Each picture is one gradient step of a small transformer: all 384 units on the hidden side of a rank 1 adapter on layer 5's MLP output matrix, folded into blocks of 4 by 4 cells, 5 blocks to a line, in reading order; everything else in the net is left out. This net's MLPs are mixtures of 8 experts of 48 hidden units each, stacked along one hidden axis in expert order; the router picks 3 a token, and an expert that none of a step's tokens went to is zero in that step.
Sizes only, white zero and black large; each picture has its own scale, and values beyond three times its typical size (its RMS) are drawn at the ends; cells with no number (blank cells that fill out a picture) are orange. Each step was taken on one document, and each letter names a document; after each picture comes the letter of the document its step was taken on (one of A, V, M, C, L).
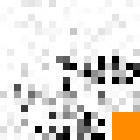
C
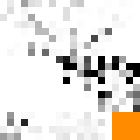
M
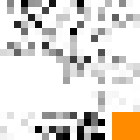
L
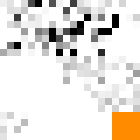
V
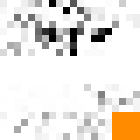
V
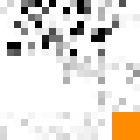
L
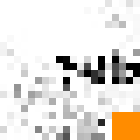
C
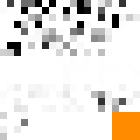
L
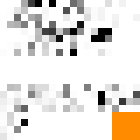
V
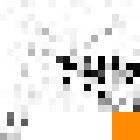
M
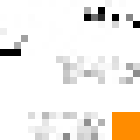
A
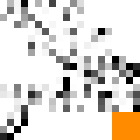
M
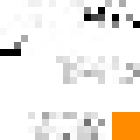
A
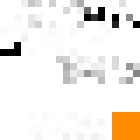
A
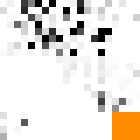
L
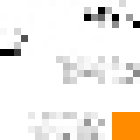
A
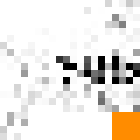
C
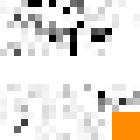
V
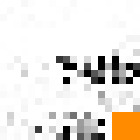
C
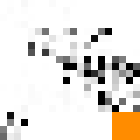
M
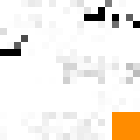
A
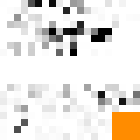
V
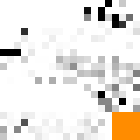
A
